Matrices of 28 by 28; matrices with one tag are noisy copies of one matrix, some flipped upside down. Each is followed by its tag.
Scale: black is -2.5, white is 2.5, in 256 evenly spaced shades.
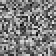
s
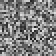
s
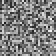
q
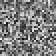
s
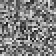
s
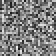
q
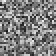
s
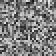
s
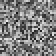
s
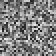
s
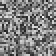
s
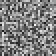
q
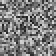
s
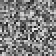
s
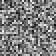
q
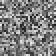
s
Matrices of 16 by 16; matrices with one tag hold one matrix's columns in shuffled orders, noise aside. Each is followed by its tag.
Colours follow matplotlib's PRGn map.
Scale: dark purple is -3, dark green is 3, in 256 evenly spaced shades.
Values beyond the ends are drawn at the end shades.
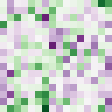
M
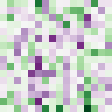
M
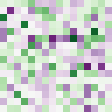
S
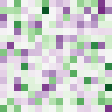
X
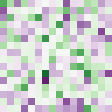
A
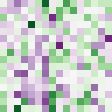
M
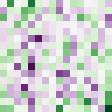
M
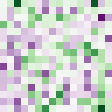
M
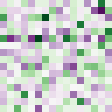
S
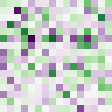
S
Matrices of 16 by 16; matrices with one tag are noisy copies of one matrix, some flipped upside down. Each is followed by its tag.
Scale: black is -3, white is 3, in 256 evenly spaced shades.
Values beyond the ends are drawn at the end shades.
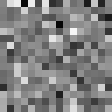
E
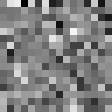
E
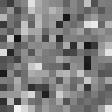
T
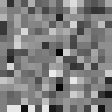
E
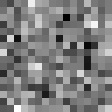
T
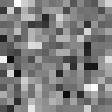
T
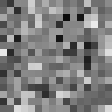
T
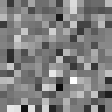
E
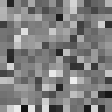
E
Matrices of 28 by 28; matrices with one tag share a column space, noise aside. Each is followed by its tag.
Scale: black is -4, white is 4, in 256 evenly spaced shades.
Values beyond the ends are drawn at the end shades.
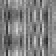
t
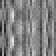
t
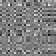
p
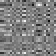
p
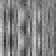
t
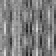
t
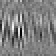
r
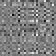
p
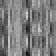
t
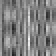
t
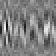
r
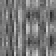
t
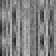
t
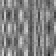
t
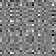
p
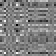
p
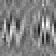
r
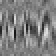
r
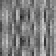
t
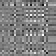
p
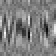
r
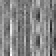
t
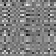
p
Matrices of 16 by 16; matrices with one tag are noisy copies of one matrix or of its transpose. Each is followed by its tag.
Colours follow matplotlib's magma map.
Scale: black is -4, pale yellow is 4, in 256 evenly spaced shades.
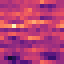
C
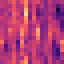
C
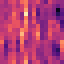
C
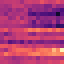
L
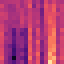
L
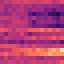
L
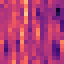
C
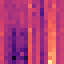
L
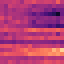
L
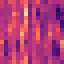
C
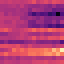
L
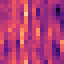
C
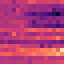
L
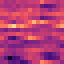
C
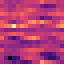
C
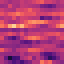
C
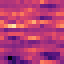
C
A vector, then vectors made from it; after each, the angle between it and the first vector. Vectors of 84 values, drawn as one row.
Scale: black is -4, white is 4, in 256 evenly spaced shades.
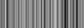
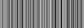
orthogonal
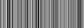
orthogonal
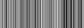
orthogonal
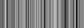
nearly parallel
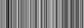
partly aligned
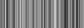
nearly parallel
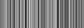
partly aligned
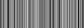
orthogonal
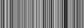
partly aligned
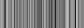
partly opposed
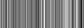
partly opposed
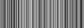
partly aligned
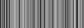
partly aligned
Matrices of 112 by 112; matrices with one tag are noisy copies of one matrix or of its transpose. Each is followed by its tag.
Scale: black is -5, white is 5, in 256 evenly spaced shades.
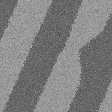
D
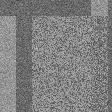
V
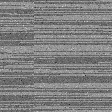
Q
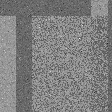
V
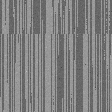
Q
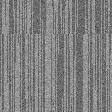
Q
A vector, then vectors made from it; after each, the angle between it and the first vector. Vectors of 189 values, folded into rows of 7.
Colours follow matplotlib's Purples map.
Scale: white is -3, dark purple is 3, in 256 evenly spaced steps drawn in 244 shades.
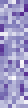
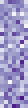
partly opposed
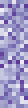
partly aligned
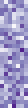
partly opposed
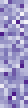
partly opposed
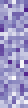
nearly parallel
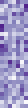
nearly parallel
